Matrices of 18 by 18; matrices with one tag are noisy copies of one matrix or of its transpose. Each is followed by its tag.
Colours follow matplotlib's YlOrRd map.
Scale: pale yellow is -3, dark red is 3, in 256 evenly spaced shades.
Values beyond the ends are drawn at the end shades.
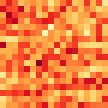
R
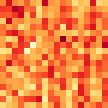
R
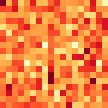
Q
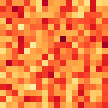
R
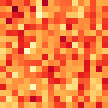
R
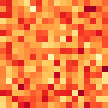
Q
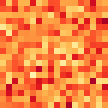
Q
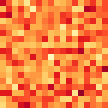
Q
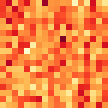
R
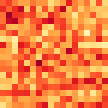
R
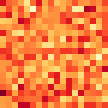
Q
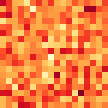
Q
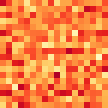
Q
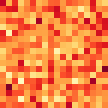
Q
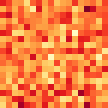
Q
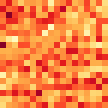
R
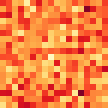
Q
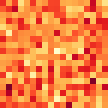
Q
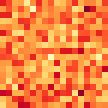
Q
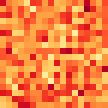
Q
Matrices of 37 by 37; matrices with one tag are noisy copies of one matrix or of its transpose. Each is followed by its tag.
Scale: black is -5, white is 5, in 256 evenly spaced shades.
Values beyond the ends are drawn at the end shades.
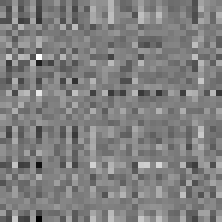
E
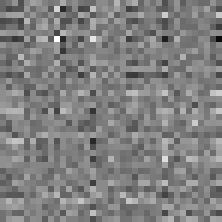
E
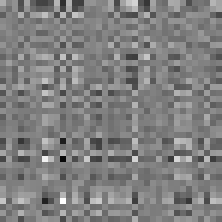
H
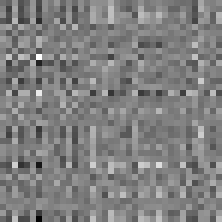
E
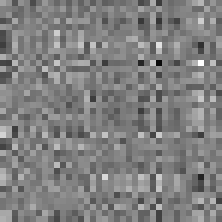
H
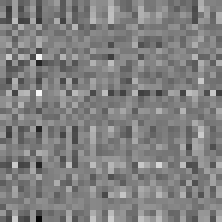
E
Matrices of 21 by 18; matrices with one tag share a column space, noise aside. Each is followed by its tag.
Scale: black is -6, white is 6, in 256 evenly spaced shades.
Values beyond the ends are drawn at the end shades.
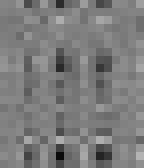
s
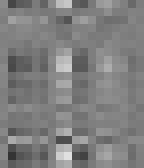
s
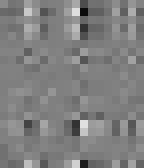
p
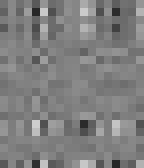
p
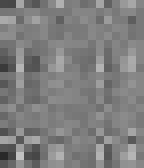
s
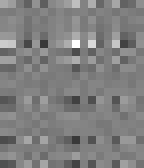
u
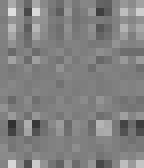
p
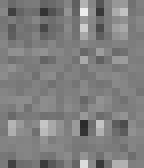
p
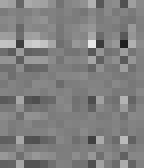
u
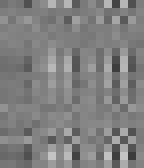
s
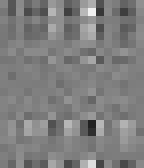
p
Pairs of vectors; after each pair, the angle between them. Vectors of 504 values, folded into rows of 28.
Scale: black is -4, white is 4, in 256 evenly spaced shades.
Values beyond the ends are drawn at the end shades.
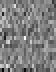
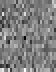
nearly opposite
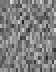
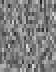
orthogonal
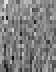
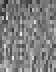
nearly opposite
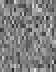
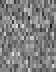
partly opposed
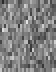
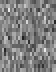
partly aligned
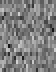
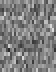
nearly opposite
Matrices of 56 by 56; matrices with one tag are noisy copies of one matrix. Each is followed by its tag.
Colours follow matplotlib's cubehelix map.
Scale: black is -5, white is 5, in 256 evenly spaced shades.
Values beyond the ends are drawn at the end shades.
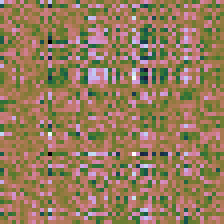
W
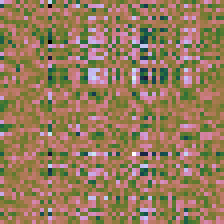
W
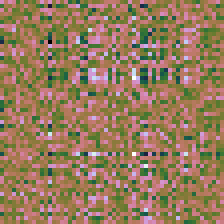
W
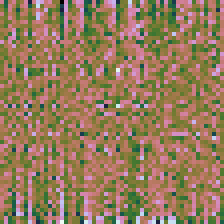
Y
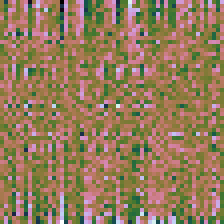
Y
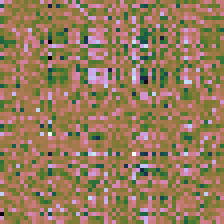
W
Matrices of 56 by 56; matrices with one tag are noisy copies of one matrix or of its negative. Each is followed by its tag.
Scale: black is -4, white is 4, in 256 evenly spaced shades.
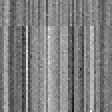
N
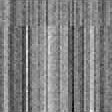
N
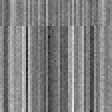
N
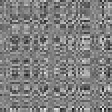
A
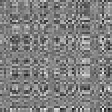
A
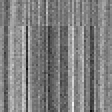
N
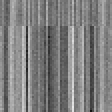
N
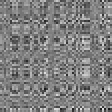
A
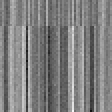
N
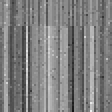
N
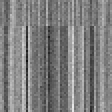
N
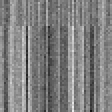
N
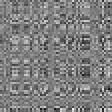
A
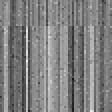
N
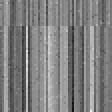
N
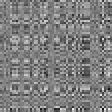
A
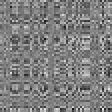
A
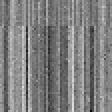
N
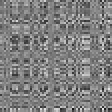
A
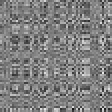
A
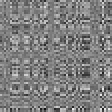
A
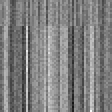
N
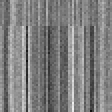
N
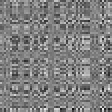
A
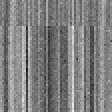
N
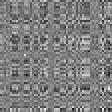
A
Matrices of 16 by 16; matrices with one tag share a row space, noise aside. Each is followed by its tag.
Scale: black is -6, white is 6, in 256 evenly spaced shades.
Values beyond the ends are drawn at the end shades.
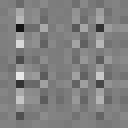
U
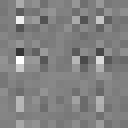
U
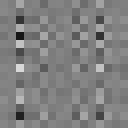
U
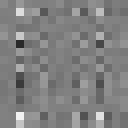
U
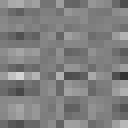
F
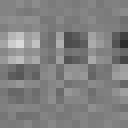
F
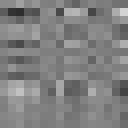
F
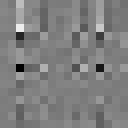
U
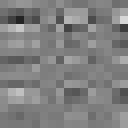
F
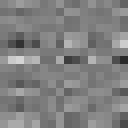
F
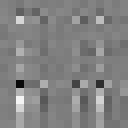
U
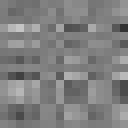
F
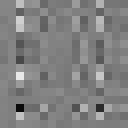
U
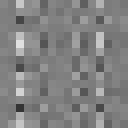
U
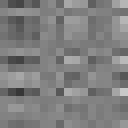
F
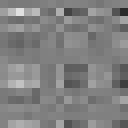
F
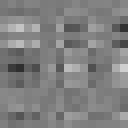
F
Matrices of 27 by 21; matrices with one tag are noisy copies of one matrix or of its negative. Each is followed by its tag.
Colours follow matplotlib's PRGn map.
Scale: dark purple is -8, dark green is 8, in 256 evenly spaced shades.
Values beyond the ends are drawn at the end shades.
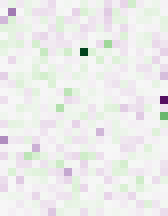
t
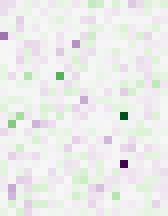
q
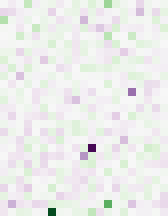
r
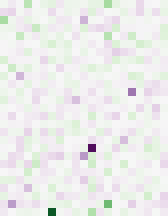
r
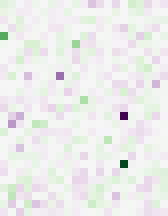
q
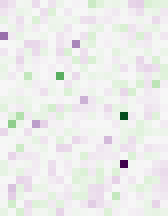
q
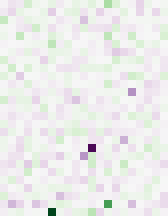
r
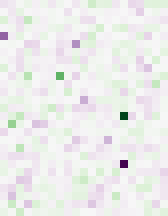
q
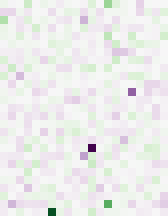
r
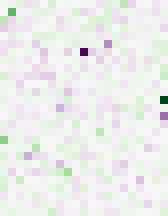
t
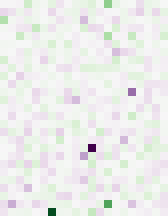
r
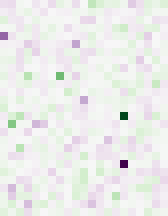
q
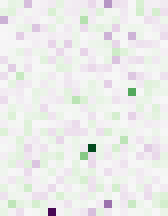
r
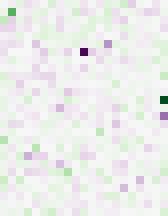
t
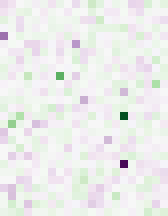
q
